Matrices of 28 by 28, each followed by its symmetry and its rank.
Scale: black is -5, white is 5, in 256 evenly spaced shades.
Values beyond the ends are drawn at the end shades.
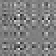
antisymmetric, rank two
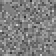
antisymmetric, full rank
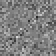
antisymmetric, full rank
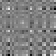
symmetric, rank two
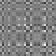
symmetric, rank two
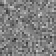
antisymmetric, full rank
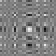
symmetric, rank two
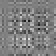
antisymmetric, rank two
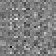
neither, rank five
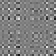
symmetric, rank two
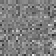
neither, rank five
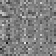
neither, rank five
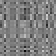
neither, rank two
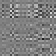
neither, rank two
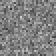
neither, full rank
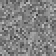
neither, full rank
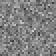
neither, full rank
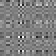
neither, rank two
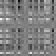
antisymmetric, rank two
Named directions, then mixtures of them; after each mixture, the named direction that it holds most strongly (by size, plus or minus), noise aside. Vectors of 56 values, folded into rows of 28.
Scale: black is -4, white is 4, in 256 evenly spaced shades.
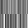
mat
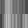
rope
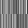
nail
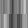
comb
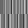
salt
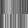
rope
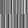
salt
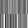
mat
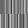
salt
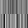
mat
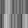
rope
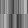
comb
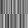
mat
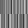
salt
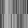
rope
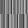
salt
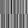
salt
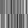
salt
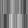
comb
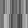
comb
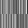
nail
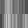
rope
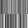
mat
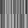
salt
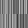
nail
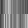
rope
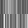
mat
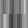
comb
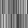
nail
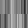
comb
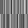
salt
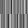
salt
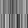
mat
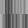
rope
